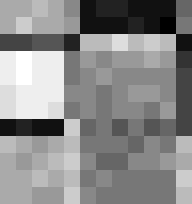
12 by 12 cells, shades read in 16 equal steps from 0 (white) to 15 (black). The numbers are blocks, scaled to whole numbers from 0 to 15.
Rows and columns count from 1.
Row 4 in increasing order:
0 1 1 1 5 6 6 6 6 7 8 12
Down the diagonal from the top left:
5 3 10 1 8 7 8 10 9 7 8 4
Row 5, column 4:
1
